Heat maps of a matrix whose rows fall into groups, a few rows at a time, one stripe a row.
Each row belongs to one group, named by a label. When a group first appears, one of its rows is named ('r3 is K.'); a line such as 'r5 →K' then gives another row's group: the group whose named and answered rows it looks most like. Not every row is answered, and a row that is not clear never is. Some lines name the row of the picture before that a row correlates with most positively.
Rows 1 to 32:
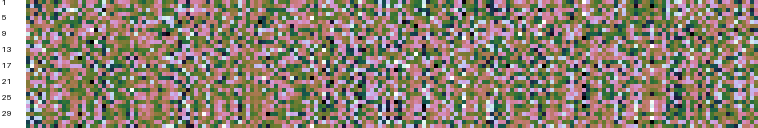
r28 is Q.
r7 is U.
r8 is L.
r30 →Q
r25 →Q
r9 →U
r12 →Q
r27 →Q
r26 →Q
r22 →Q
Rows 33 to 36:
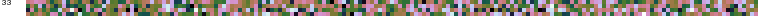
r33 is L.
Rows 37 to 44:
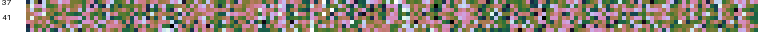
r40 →L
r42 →U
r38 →L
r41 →L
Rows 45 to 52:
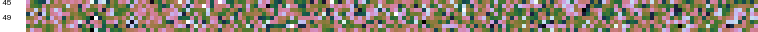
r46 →U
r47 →Q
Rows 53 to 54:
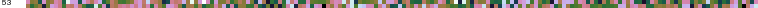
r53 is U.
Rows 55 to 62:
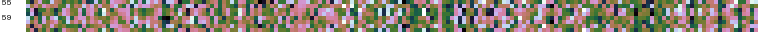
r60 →U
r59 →U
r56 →U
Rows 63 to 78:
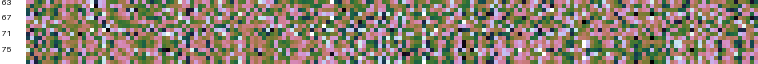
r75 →U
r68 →Q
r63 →L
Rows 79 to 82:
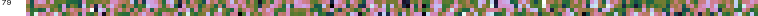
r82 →Q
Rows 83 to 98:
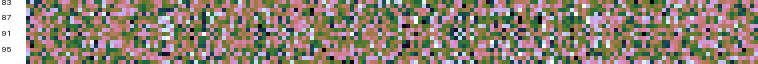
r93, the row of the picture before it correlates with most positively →80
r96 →U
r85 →U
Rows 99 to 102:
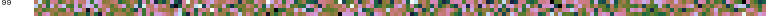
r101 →U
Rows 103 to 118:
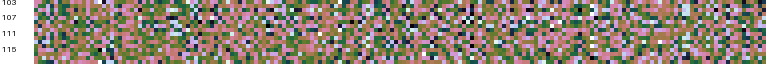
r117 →Q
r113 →Q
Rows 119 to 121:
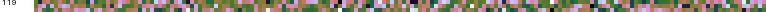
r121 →L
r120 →Q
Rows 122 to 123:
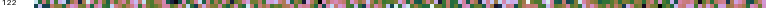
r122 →U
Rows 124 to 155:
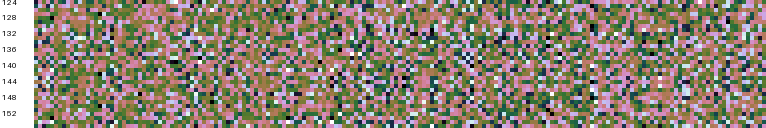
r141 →L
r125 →Q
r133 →U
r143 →Q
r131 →Q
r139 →U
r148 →Q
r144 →Q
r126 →U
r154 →L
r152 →L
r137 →U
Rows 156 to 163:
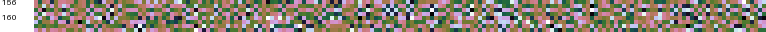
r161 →U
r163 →U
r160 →L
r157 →Q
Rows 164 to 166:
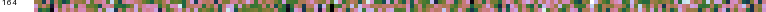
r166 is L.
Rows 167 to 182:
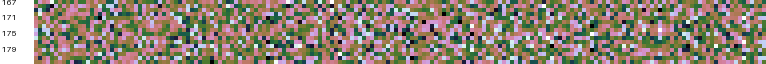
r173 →Q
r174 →Q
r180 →L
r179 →Q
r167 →L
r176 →U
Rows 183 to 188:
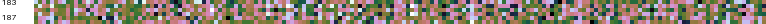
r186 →L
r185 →U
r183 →U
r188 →Q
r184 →L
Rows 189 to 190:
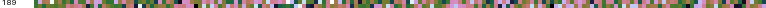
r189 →L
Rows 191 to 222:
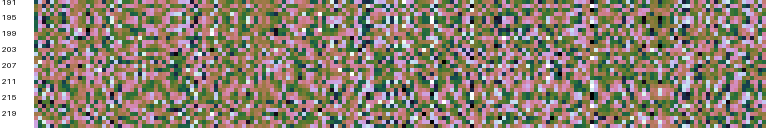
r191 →Q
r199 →U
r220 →L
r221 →Q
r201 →Q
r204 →U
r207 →U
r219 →U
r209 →U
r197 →Q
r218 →U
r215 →Q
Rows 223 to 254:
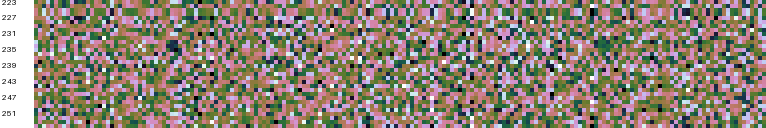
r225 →Q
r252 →Q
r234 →U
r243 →U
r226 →Q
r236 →L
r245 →U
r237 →U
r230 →L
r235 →U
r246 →L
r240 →L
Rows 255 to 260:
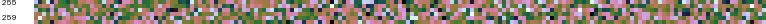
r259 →L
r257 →U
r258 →Q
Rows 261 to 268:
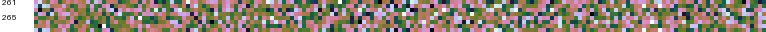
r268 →Q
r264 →Q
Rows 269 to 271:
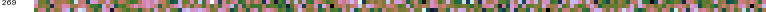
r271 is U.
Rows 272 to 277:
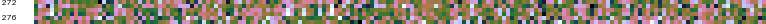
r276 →L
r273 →Q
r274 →L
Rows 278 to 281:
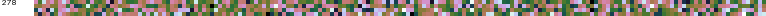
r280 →Q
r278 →Q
